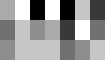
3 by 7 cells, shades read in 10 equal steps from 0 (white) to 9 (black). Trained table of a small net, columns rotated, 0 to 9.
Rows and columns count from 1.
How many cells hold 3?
2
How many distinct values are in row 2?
6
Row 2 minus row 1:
2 2 -5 3 -2 -2 -2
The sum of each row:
30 26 21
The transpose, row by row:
3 5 4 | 0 2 2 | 9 4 2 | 0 3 2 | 9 7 5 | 2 0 4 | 7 5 2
